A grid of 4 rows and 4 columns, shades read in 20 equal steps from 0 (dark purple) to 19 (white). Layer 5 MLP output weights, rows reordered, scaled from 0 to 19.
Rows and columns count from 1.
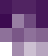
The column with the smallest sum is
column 4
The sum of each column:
28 27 29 21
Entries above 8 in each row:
0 1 0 4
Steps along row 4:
down up down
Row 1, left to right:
1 2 2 1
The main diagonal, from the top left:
1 9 8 12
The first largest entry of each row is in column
2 2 1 1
